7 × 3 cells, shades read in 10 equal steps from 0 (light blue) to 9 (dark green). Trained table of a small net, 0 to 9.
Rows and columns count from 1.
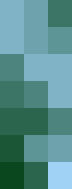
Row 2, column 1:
2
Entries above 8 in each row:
0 0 0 0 0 0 1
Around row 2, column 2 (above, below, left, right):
3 2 2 4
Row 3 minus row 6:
-3 -2 -1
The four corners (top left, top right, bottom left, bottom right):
2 6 9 0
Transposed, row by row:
2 2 5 6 7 8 9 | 3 3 2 5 7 4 7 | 6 4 2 2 5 3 0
